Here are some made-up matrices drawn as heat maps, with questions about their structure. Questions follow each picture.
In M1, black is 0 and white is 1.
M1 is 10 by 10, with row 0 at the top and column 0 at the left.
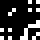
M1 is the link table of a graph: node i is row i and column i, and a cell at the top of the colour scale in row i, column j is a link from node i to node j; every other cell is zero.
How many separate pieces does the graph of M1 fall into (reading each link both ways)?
3
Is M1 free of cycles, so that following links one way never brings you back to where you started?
no
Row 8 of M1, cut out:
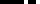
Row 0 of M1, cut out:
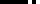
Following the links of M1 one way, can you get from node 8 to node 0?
yes
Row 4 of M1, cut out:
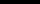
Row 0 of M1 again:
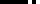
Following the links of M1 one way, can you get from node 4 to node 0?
no
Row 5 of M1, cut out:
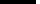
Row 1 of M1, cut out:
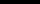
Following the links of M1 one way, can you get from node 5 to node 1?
no
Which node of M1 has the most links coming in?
node 9
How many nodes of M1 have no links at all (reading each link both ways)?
2
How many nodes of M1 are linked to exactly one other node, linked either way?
2
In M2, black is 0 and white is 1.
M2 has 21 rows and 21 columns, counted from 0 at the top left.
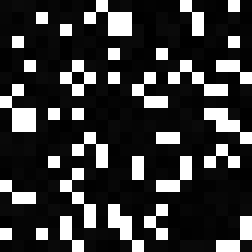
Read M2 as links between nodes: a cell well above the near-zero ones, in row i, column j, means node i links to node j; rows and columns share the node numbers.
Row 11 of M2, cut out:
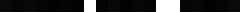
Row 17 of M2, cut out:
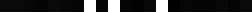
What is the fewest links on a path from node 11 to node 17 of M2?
2
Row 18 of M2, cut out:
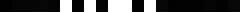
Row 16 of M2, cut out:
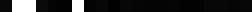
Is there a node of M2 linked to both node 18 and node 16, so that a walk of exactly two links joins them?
no
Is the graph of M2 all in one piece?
yes
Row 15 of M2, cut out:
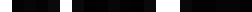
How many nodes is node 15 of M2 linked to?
4
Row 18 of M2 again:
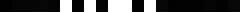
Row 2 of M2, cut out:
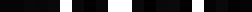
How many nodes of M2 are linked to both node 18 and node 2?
3
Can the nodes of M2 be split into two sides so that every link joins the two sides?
yes
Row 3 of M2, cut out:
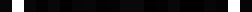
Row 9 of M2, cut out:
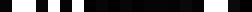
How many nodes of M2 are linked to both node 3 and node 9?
1
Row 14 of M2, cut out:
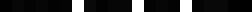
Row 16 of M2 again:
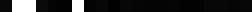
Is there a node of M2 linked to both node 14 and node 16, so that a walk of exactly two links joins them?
yes
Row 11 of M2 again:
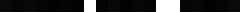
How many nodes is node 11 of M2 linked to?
4
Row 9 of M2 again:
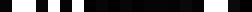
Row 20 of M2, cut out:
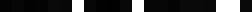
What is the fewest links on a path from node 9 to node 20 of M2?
2
